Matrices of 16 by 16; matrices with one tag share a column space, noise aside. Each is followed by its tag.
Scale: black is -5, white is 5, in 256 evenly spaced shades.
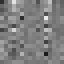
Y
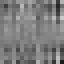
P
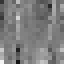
P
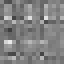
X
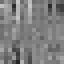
P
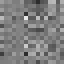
Y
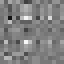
X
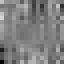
P
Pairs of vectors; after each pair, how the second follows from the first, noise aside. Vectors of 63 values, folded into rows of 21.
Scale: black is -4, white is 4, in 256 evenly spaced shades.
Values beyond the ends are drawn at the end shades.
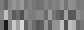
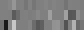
partly zeroed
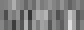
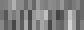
copied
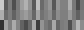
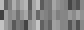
sign-scrambled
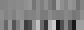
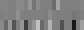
partly zeroed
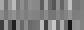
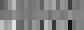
sign-scrambled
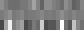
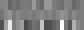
copied
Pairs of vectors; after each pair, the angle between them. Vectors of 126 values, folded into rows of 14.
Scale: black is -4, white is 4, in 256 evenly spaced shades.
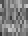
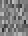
partly opposed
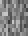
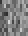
nearly opposite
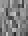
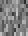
partly opposed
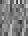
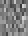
orthogonal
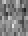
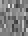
partly opposed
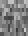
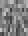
nearly parallel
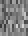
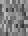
nearly opposite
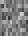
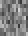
orthogonal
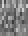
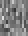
partly aligned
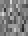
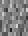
partly aligned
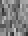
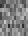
orthogonal
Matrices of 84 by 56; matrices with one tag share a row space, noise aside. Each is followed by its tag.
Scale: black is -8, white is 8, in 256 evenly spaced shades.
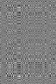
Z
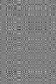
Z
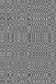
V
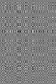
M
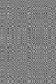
V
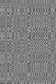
V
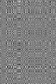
Z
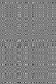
M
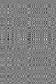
V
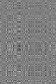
Z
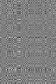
Z
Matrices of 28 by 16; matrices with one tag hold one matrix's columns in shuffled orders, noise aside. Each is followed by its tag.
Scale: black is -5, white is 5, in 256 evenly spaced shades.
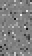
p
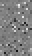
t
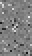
t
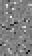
t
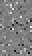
t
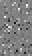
t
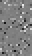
t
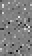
t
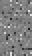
p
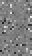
t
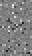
t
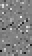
t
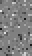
p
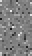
p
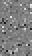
t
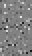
t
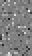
p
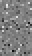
t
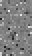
p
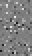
t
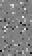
t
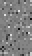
p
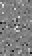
t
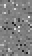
t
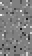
p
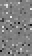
t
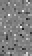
p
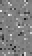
p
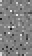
p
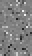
p
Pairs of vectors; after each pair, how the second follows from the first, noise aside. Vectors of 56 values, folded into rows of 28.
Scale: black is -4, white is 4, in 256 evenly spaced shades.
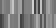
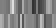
sign-scrambled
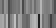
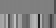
partly zeroed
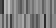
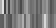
sign-scrambled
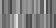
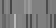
partly zeroed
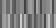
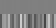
partly zeroed
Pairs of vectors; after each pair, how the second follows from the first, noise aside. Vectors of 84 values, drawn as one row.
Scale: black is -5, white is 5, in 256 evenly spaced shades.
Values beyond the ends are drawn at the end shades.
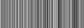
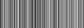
shuffled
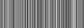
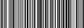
scaled up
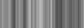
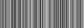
shuffled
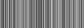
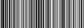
scaled up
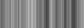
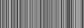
shuffled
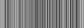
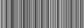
shuffled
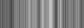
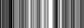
scaled up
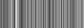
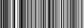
scaled up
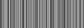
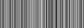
shuffled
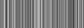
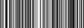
scaled up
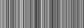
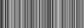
shuffled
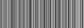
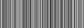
shuffled
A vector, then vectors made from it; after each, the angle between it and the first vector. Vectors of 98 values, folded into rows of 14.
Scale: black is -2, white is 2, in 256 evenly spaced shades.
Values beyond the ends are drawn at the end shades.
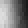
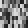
orthogonal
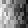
nearly parallel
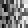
partly opposed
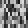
orthogonal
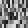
orthogonal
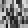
orthogonal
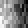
nearly parallel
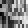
partly opposed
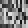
orthogonal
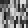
orthogonal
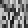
orthogonal
